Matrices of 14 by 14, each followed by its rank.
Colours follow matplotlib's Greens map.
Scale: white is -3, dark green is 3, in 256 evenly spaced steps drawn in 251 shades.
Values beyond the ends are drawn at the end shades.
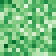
full rank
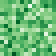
full rank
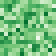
full rank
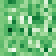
three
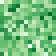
full rank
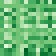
three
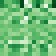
three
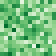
full rank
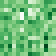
three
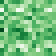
three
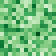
full rank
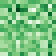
three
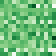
three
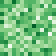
full rank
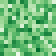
full rank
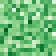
full rank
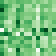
three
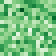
full rank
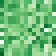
three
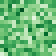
full rank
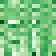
three
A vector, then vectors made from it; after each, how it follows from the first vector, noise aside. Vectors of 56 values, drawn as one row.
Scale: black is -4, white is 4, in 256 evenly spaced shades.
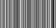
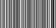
copied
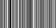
wrapped around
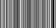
copied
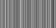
shrunk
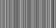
shrunk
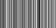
wrapped around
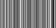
copied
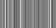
partly zeroed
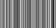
copied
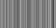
shrunk
